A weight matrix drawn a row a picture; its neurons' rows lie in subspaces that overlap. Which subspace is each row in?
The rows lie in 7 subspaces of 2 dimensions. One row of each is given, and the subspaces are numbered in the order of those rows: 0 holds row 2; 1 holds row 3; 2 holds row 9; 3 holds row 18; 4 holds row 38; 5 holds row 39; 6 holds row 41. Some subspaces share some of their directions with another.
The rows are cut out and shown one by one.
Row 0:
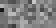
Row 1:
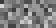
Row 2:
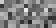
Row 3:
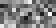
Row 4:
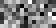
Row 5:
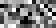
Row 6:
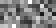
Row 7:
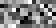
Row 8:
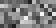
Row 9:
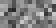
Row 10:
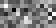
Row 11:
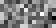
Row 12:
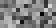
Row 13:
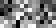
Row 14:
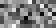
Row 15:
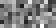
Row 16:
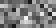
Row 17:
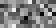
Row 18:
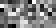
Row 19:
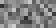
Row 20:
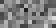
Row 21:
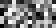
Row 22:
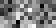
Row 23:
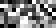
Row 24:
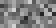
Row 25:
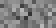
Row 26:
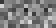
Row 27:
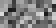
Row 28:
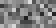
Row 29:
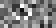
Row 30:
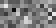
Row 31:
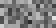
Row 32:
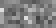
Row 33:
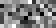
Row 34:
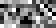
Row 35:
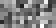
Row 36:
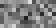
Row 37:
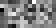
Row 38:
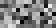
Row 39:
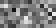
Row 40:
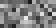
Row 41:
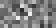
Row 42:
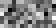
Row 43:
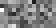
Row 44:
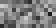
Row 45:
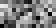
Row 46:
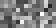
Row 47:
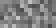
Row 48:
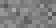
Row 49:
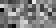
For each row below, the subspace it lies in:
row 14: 1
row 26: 0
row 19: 0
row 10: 5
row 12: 4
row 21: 2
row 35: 4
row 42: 2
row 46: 4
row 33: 5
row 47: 6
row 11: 0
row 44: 1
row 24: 2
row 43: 3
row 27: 2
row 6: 6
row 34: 6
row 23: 3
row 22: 1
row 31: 2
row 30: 5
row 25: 6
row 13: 1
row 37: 3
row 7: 4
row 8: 4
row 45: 1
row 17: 2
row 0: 3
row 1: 0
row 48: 5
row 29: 6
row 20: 0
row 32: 3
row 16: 5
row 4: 0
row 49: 3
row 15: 4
